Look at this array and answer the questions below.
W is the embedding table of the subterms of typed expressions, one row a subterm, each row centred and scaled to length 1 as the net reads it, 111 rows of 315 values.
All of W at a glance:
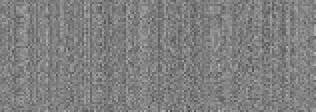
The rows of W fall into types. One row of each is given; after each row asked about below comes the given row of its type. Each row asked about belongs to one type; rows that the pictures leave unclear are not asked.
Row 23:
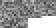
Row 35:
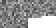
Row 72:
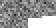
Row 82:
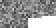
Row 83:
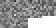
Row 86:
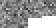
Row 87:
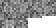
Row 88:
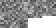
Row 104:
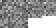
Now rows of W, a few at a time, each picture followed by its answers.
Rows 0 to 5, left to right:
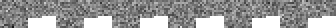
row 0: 104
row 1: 23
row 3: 35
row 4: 83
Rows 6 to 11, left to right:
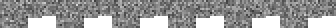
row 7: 104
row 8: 83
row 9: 104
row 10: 82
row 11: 83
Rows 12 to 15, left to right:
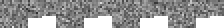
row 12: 72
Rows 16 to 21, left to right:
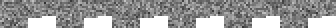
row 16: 23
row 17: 23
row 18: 87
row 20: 86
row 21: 82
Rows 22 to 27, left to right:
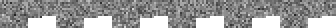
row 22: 72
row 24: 23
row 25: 83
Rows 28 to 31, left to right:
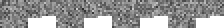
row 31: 88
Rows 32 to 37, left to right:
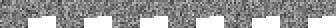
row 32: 82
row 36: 72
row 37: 104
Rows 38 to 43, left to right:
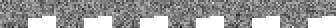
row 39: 88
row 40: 88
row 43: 35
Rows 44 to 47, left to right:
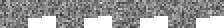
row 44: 83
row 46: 23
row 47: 82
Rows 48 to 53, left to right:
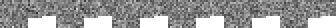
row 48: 72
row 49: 86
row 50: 87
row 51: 87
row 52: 35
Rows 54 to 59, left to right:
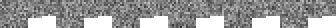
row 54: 82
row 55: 83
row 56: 88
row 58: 82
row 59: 86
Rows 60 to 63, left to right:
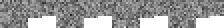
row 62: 87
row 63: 88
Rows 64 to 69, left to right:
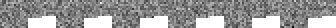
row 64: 35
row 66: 86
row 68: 104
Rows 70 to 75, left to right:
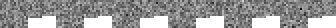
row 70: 104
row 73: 83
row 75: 87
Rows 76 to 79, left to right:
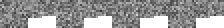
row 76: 82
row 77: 23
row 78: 35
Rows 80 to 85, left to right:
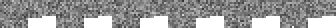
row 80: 87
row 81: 104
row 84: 23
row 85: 35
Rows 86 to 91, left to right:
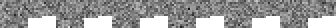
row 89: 87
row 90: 23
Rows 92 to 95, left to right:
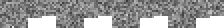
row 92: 35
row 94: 23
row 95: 82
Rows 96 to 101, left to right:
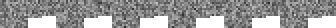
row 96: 83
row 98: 86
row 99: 86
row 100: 83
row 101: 83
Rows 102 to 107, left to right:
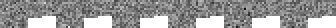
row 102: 88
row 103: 35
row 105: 72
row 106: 87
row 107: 23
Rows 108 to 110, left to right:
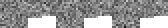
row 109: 35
